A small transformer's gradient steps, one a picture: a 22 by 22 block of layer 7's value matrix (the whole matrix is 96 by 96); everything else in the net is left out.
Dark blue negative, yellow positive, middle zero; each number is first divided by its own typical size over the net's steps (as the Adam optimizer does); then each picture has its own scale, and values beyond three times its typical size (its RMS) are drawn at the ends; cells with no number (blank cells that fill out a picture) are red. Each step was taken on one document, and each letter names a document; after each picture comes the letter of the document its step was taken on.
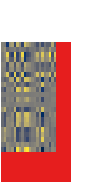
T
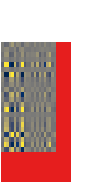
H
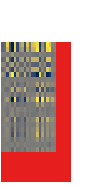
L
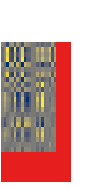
T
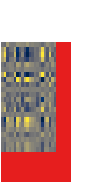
T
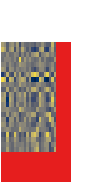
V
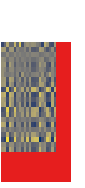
V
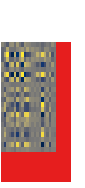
T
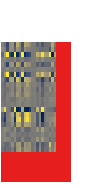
T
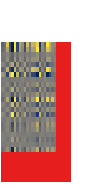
L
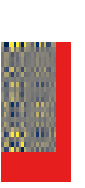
H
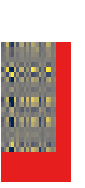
L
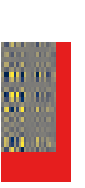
H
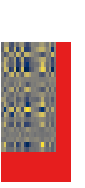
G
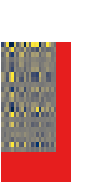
L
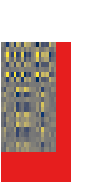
T
